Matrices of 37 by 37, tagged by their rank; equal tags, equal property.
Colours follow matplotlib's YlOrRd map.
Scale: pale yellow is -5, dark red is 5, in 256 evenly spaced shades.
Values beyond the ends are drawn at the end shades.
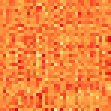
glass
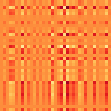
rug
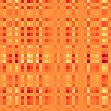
rug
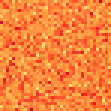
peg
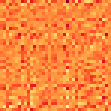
glass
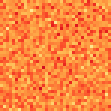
peg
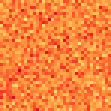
peg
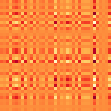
rug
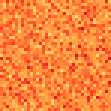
peg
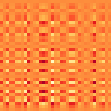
rug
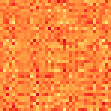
glass
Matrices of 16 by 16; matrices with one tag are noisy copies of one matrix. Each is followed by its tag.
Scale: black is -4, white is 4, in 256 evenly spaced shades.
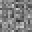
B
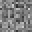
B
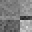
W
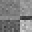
W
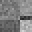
W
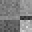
W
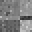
W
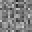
B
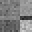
W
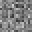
B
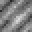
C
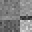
W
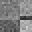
W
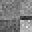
W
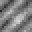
C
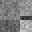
W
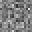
B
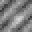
C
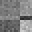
W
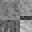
W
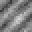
C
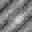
C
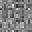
B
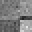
W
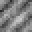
C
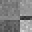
W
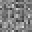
B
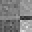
W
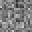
B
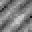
C
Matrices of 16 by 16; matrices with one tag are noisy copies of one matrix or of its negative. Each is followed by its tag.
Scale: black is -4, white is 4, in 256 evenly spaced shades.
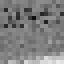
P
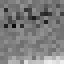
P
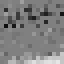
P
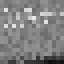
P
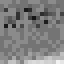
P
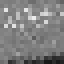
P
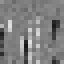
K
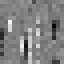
K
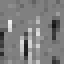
K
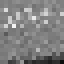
P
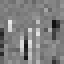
K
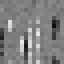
K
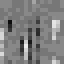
K
